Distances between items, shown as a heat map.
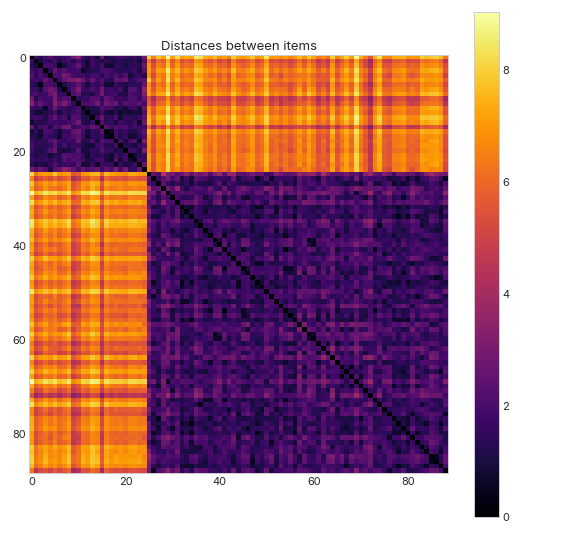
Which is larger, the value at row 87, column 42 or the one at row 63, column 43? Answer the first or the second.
the second
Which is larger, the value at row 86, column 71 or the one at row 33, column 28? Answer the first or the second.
the first
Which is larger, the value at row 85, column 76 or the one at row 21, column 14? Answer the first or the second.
the first
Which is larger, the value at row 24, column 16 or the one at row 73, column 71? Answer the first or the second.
the first
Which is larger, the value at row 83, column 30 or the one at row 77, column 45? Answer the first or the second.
the first
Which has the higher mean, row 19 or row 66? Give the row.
19
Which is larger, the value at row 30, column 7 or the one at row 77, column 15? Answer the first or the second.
the first
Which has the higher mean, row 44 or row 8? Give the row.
8
